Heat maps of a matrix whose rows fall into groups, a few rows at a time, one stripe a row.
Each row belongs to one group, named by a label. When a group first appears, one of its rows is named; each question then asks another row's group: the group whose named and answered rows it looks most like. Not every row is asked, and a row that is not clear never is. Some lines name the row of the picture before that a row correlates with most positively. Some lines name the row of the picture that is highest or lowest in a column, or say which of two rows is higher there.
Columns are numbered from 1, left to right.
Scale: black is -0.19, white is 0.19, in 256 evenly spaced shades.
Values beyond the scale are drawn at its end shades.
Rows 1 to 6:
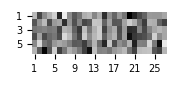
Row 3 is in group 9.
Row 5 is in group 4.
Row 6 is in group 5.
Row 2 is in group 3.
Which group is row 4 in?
9
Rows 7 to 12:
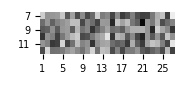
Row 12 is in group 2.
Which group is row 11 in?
5
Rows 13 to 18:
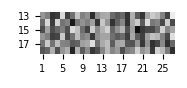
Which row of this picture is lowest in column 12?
14
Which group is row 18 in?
3
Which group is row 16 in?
5
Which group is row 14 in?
2
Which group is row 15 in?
9
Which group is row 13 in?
5
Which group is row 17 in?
2
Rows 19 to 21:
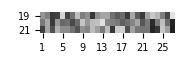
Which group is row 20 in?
2
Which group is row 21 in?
2
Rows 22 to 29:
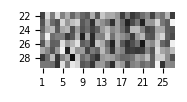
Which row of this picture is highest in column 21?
25
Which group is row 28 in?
3
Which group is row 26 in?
4
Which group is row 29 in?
4
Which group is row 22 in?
2
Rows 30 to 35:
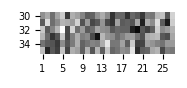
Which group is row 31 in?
4
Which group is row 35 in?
5
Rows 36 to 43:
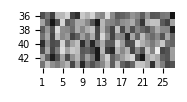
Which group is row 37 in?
5
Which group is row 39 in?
2
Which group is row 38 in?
2
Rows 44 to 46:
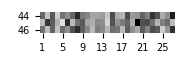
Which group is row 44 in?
2
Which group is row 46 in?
2
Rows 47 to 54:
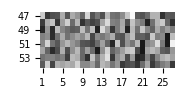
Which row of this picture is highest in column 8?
54
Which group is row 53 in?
9
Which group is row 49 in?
2
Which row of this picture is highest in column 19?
47
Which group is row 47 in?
5
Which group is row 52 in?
5
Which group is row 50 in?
5
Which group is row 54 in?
2
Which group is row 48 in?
3
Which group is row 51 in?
4
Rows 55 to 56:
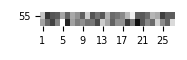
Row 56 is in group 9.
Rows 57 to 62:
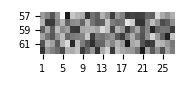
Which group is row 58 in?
5
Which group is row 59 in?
2
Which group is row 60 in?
5
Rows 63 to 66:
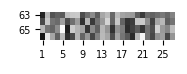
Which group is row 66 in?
3
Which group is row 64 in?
3
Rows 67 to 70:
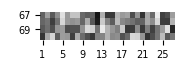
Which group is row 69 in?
2
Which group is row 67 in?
4
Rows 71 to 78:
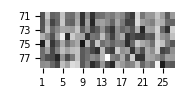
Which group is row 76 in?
4
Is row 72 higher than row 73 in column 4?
No
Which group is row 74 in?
9
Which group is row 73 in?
4
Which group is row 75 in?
3
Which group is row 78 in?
4
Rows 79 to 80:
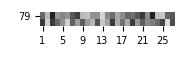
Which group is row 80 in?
2
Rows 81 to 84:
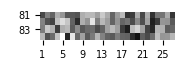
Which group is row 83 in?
3
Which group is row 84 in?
9
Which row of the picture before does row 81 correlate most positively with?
79
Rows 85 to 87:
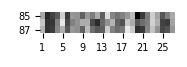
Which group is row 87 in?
5
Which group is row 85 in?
5
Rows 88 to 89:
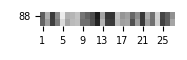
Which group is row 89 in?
4
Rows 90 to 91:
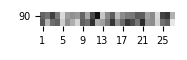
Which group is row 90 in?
4
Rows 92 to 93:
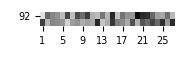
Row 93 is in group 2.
